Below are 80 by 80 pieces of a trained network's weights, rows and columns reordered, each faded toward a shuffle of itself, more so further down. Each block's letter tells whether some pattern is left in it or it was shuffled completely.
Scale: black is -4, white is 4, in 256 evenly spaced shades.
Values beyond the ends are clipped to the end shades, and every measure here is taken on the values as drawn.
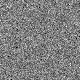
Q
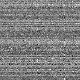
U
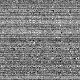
U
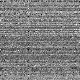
U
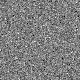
Q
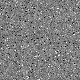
Q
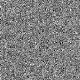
U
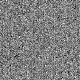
U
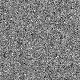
Q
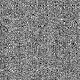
U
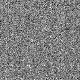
U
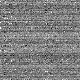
U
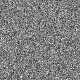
Q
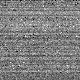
U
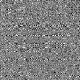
U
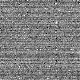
U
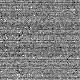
U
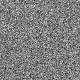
Q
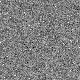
Q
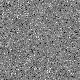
Q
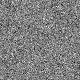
Q
